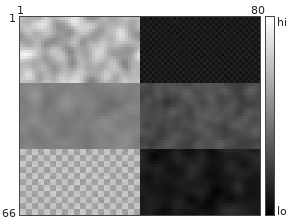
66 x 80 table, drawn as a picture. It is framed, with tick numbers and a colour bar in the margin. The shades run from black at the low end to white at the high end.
The table splits into 3 rows of 2 panels. Panel 1,1: high, blotchy. Panel 1,2: very low, checkered, faint in contrast. Panel 2,1: middling, blotchy, faint in contrast. Panel 2,2: low, blotchy, faint in contrast. Panel 3,1: high, checkered. Panel 3,2: very low, blotchy, faint in contrast.
